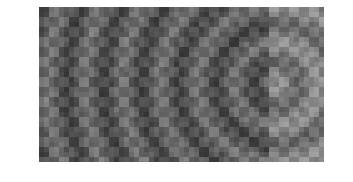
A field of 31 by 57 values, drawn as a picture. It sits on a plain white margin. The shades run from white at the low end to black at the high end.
Rings: centred on the middle right. Average level on the scale: 60%. Seam: vertical, 80% of the way across, the left part higher.
